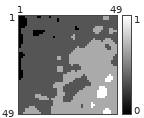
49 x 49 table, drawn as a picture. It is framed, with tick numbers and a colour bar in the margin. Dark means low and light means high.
Slope: up to the bottom right. Grain: blotchy. Ninth with the lowest average: top left. Calmest part: middle left.
